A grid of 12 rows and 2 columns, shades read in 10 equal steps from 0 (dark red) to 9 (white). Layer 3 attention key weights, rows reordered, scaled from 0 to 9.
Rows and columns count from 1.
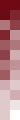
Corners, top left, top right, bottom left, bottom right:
0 0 7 9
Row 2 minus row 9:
-6 -6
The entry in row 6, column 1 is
2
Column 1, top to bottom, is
0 0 4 1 3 2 4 3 6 7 7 7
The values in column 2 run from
0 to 9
